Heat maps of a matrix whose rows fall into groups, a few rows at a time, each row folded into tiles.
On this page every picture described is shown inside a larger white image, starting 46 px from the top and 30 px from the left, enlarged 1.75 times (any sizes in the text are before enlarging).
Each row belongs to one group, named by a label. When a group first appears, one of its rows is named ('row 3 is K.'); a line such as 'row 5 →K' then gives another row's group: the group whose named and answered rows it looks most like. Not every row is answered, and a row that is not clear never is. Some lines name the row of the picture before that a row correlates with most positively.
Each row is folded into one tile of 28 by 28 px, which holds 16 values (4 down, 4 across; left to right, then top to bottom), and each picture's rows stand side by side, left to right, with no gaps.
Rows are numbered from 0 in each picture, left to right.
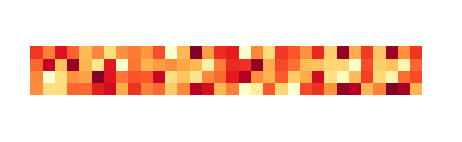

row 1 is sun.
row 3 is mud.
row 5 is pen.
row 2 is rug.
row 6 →mud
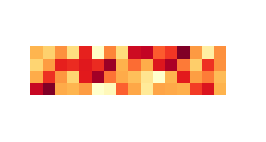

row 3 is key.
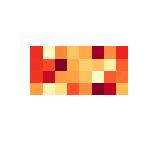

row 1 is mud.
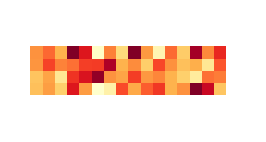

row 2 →key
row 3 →mud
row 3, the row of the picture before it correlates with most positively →1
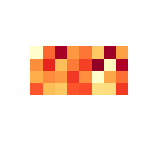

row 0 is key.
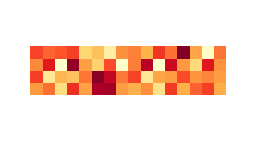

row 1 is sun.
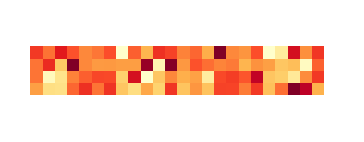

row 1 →rug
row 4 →rug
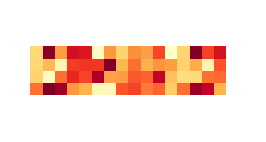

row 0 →mud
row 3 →mud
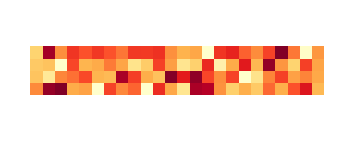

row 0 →mud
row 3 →sun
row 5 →key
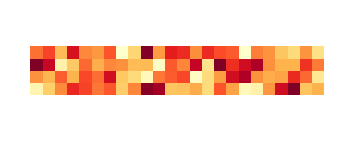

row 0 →pen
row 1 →rug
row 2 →mud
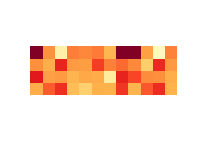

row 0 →key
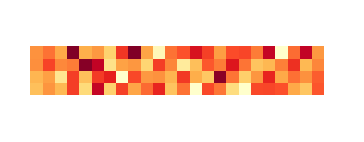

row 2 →key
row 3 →pen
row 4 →pen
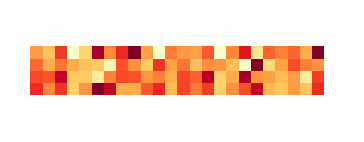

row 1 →mud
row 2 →key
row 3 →rug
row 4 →sun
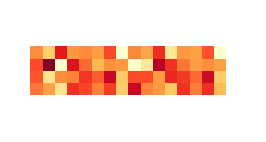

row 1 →rug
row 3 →rug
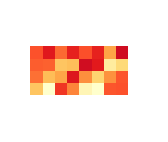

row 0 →pen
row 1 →pen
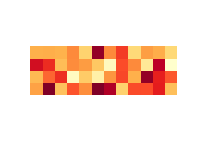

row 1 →mud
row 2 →sun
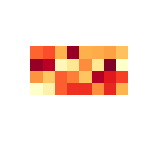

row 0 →pen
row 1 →sun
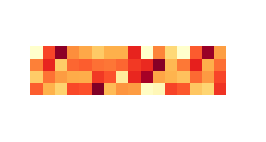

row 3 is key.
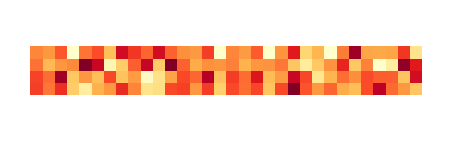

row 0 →rug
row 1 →pen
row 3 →rug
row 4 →rug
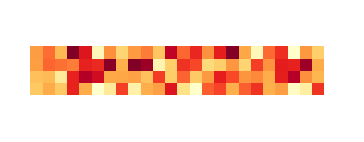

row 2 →pen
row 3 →pen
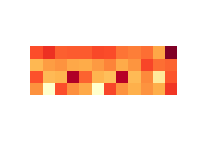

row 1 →pen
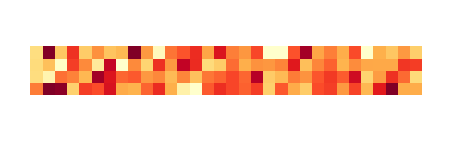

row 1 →sun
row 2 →key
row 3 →pen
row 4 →rug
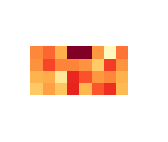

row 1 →key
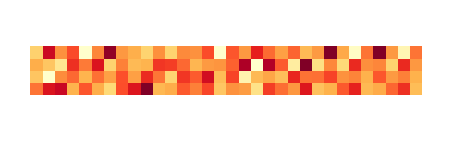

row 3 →rug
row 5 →sun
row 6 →key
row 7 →key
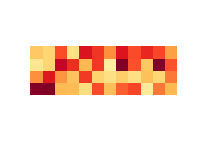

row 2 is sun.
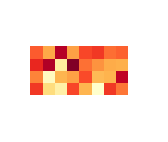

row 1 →pen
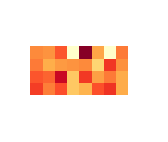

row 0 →rug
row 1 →key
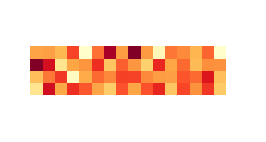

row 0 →pen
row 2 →key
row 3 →rug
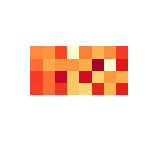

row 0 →rug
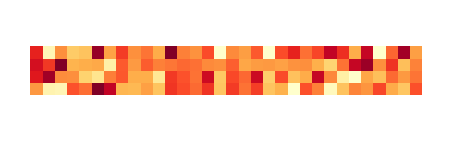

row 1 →mud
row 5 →pen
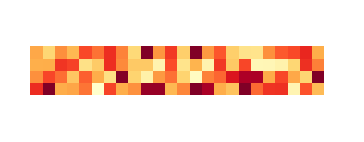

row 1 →pen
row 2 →mud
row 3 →mud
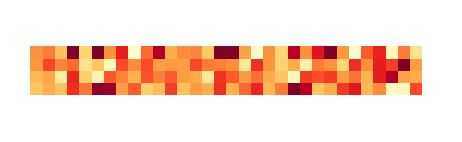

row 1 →mud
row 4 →key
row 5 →mud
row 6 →key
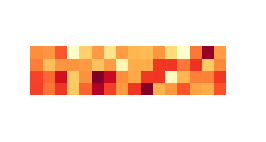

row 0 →rug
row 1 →sun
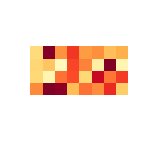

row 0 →mud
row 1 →sun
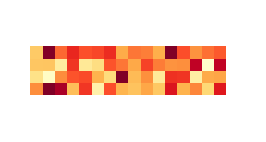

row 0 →mud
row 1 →pen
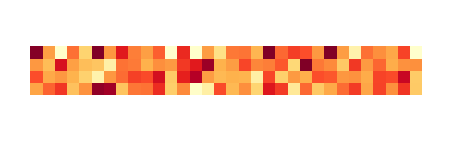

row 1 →mud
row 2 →rug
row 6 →key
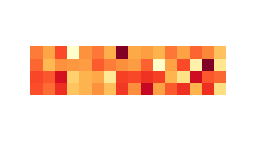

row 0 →rug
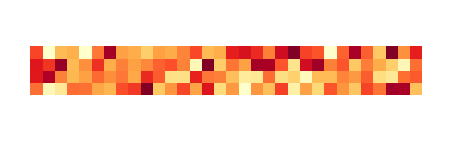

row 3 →sun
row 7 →mud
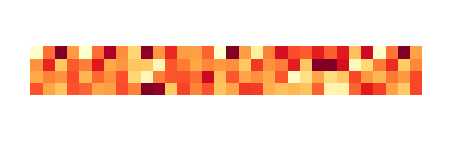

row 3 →rug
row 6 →pen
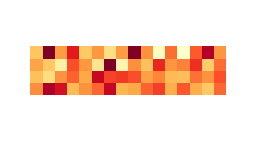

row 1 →sun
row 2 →key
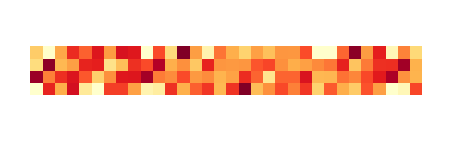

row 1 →pen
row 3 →key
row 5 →rug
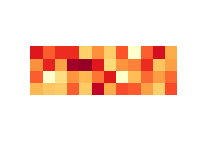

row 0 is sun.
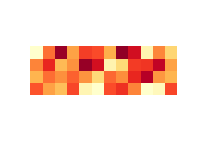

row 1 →pen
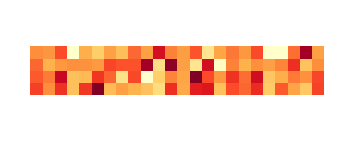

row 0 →rug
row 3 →sun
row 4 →rug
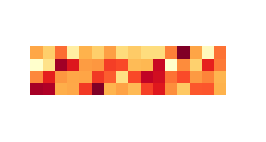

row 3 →key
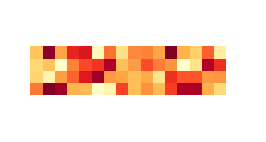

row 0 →mud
